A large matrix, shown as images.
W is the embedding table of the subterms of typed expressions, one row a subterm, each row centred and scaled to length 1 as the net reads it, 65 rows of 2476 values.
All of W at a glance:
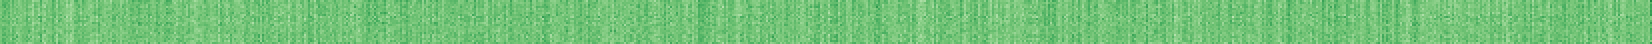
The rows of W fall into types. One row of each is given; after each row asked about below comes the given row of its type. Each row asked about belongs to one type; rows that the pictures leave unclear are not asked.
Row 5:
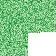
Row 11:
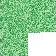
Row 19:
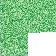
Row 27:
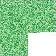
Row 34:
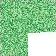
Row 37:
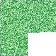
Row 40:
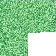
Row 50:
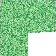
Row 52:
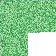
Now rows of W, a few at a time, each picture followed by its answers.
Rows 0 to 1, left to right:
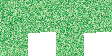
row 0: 5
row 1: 34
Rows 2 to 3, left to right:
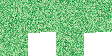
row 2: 34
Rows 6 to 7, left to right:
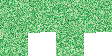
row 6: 11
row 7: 19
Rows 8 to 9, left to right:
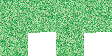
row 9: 52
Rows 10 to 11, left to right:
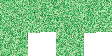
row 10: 19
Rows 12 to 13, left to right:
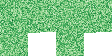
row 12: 34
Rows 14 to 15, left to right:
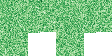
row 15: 11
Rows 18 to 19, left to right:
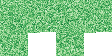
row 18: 27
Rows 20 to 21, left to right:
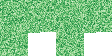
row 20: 5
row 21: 11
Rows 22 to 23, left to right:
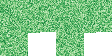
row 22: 40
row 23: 11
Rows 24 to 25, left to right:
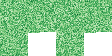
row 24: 37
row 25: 11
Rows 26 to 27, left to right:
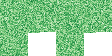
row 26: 37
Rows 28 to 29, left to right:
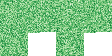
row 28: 52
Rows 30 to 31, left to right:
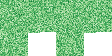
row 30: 11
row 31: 52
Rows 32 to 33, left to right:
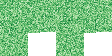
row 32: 34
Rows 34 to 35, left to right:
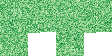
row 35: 19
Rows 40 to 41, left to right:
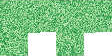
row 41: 52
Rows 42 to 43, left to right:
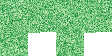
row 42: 19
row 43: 52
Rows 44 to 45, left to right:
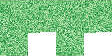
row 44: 40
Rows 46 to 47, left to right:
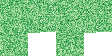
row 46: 34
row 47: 19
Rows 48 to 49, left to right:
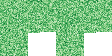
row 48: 37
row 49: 5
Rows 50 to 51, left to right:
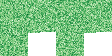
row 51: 5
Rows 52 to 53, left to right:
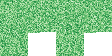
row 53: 27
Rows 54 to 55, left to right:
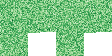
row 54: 34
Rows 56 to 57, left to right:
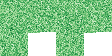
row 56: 52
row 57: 27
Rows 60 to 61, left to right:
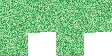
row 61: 52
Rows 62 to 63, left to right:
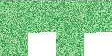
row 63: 11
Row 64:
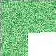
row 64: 5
